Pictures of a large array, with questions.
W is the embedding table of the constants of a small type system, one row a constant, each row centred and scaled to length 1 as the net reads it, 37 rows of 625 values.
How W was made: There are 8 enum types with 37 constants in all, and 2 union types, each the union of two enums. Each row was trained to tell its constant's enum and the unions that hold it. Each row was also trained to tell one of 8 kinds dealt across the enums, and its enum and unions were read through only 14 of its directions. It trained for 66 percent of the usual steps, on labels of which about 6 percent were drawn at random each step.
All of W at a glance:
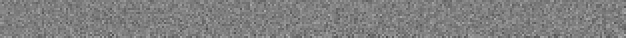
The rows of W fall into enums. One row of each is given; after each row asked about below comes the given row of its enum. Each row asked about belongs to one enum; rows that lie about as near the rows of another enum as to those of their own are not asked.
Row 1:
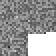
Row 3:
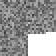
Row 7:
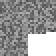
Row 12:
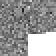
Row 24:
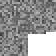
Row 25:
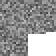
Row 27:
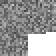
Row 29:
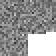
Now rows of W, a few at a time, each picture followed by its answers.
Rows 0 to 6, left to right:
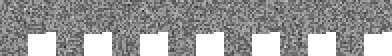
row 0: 3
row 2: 7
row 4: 25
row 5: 7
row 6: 25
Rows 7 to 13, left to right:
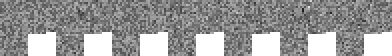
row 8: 25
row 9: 3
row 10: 12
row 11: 27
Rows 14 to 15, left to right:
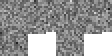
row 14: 27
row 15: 1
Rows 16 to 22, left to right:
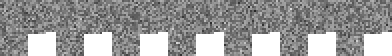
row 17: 25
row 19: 1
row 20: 12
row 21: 24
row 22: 3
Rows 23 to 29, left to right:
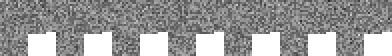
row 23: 7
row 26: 12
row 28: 27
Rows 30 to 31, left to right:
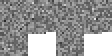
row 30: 25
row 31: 1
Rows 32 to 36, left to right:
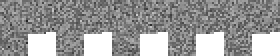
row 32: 27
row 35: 1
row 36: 7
